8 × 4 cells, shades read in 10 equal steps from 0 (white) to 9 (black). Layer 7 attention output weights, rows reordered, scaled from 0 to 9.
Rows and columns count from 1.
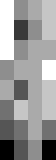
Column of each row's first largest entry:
2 2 2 1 2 1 1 1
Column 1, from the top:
0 0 0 4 3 5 6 9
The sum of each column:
27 37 26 25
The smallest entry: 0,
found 4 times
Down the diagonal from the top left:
0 7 3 0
